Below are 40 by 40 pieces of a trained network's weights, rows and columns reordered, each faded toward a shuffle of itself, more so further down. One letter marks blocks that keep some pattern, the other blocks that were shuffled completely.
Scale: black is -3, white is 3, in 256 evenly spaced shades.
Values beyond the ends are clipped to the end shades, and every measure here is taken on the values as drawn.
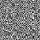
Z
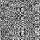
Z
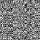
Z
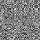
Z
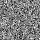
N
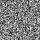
N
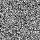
N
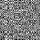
Z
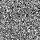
N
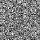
Z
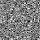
Z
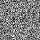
Z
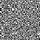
Z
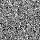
N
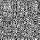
Z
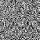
Z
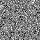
N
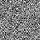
Z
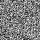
N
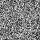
N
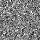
N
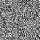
Z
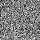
N
